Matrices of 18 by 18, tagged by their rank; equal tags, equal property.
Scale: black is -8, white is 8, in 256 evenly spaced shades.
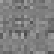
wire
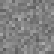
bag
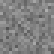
bag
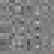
wire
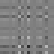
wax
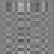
wax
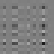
wax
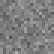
bag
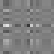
wax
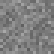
bag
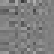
wire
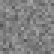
bag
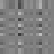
wax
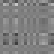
wax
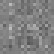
wire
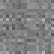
wire
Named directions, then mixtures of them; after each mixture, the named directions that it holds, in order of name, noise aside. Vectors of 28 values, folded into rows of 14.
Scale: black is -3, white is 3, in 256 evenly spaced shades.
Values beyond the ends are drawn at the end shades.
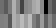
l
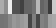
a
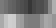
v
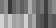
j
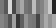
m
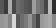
l, m, v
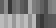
j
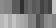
a, j, v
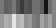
l, v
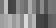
j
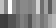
a, j, v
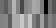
l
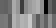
l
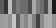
l, m, v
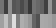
l, m, v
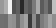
a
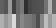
m, v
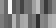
a, l, m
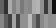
l, m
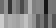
j, l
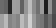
a, j, l
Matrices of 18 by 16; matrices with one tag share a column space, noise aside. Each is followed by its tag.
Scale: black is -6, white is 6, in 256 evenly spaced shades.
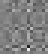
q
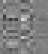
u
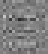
u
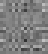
q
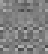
q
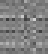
u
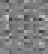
u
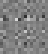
u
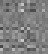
q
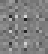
u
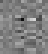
u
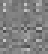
q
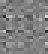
u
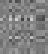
u
